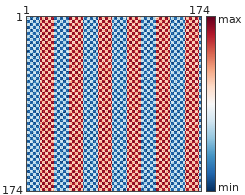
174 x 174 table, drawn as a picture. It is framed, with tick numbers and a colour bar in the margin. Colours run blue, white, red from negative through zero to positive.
Upright stripes repeat 6 times across the table. No overall slope runs across the table. On average the colour sits 50% of the way up the scale.
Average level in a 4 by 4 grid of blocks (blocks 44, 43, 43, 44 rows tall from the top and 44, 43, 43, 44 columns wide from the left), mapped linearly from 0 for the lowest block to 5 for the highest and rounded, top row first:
0505
0505
0505
0505
